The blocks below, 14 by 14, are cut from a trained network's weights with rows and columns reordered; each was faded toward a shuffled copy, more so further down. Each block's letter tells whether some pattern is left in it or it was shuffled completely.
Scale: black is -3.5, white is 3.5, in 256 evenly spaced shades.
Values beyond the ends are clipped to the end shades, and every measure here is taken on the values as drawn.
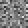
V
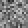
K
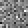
K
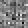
V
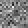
V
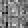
V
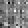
V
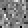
K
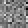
V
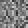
V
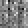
V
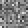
K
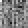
V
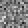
K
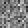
V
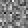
V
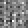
V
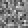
K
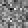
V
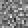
K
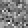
K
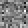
V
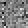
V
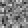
V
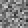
K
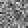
K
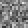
V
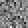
K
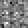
V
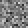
K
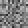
V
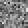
K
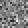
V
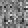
K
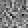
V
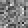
V
